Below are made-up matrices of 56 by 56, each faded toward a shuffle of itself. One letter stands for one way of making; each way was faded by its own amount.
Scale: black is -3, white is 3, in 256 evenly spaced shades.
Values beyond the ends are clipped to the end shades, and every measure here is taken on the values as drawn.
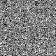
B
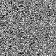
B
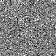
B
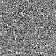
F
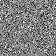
B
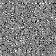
F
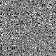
F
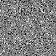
F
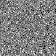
B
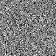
B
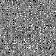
F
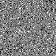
F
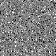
F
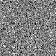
B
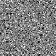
B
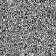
B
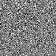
B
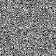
F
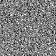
B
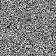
B
